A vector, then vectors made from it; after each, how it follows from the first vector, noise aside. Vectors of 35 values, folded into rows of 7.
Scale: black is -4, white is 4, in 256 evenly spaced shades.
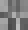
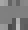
partly zeroed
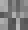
copied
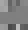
partly zeroed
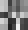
scaled up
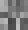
copied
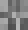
copied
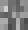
copied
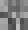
copied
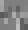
partly zeroed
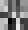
scaled up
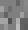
partly zeroed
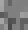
partly zeroed
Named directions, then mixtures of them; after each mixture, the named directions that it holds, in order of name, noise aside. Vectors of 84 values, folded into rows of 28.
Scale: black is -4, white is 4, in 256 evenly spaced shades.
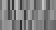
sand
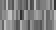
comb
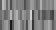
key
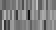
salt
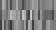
key, salt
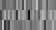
salt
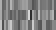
key, salt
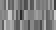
comb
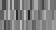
salt, sand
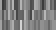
key, sand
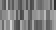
comb, key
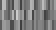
key, sand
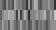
comb, salt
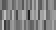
salt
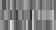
key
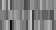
key
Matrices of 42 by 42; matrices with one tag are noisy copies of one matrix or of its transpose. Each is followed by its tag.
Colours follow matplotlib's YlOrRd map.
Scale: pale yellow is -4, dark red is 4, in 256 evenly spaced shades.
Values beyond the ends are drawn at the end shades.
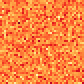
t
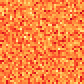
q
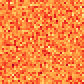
t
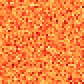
t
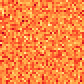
q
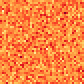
t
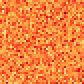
t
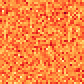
t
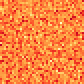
q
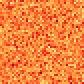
t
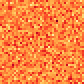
t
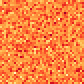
t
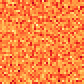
q
